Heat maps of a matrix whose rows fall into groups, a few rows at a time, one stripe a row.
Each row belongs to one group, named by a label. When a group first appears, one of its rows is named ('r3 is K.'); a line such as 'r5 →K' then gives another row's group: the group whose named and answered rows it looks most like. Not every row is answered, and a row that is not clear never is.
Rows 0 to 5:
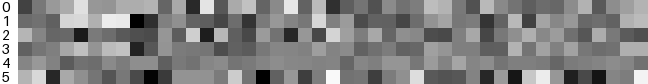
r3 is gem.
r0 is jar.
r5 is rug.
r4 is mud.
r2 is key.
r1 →gem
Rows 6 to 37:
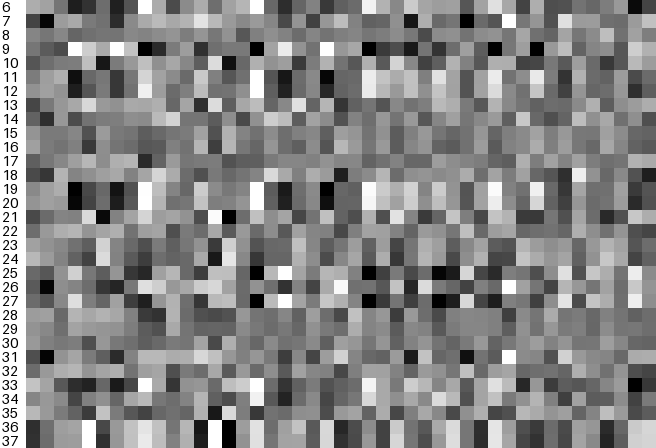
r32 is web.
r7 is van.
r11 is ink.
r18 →web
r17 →gem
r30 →key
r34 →ink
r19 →ink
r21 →jar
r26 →van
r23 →key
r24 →key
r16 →key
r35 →key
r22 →web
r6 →ink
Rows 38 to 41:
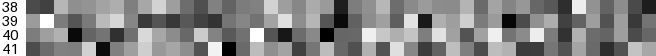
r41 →jar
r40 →ink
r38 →web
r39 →mud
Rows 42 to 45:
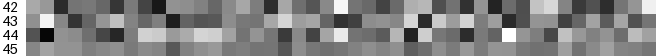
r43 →mud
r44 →van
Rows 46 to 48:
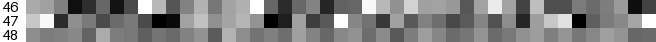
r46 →ink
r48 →key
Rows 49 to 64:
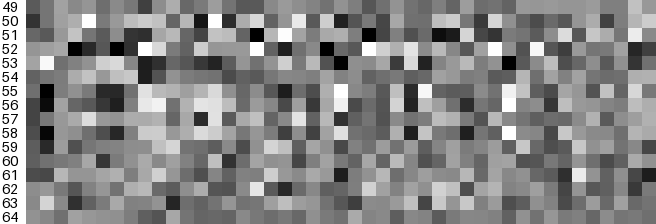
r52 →ink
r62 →ink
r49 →gem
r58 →van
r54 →gem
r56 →van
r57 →jar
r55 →van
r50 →jar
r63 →mud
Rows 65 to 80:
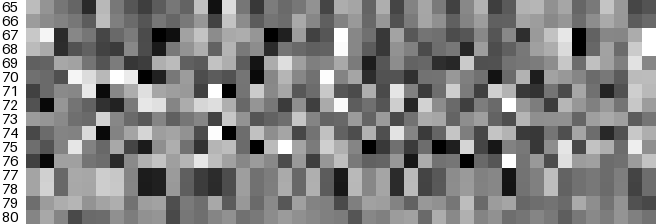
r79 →web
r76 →van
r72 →van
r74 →jar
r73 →key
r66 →key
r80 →mud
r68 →rug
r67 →rug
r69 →gem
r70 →gem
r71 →jar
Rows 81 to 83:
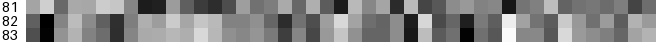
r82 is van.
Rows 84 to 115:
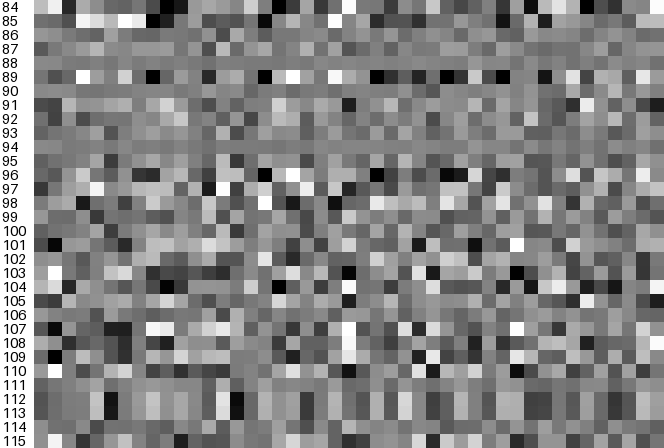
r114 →key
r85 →gem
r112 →jar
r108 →rug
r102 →ink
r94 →mud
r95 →jar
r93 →jar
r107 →van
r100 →jar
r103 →mud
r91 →web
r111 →jar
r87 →jar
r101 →van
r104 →rug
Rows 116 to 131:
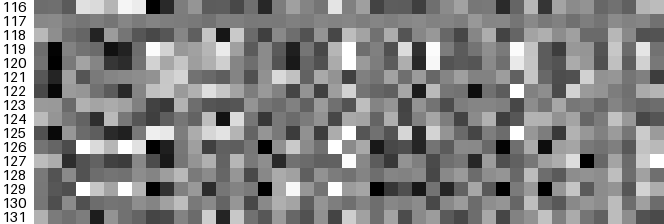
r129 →gem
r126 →gem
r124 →key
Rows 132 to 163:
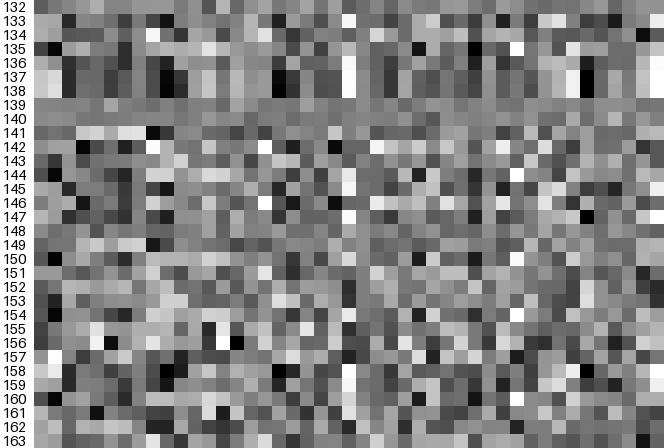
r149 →gem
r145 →rug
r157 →mud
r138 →rug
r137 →rug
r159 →rug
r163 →ink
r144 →van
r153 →web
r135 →van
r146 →ink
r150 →van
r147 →rug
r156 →jar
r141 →gem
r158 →rug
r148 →key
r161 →key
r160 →van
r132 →jar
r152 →web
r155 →jar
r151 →ink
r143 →web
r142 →ink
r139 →key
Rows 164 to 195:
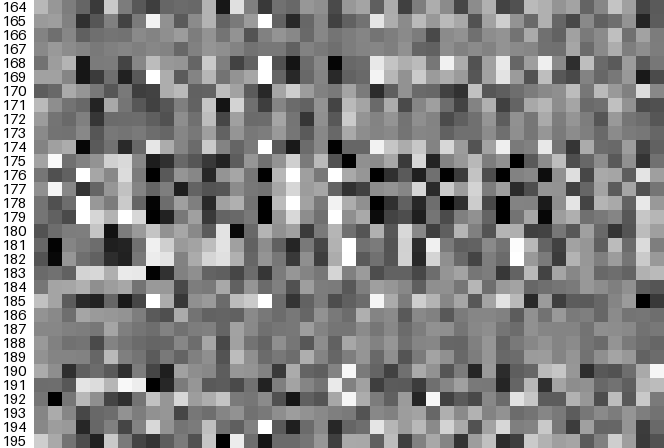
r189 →key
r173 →key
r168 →ink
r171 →key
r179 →gem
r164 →key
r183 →gem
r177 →mud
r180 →jar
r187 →key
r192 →van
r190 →rug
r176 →gem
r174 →ink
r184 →web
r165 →ink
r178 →gem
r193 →mud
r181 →van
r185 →ink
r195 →key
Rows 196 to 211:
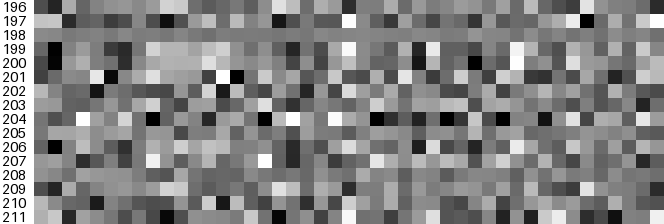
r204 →gem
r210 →key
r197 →rug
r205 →web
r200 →van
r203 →ink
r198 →mud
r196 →web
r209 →web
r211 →rug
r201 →jar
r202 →key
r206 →van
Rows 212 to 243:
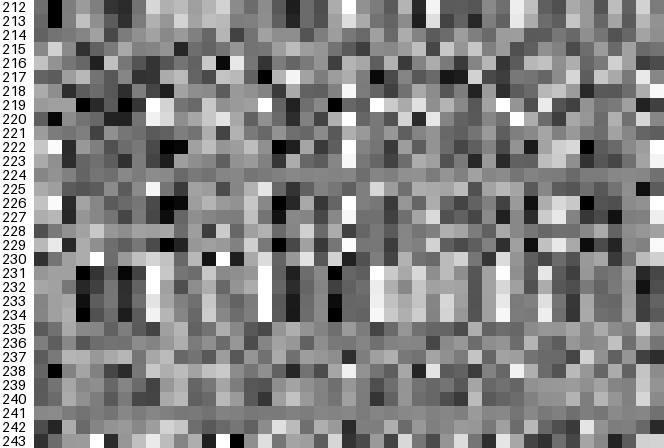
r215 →mud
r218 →rug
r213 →van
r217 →gem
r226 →rug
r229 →rug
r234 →ink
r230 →jar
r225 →ink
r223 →rug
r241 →mud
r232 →ink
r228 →jar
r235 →gem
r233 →ink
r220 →van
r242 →web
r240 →gem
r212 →van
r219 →ink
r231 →ink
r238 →van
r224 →mud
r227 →rug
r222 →rug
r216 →key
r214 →jar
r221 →key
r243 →jar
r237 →web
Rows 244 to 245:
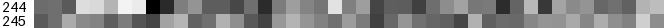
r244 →gem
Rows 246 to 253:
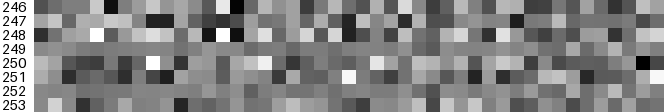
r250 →ink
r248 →jar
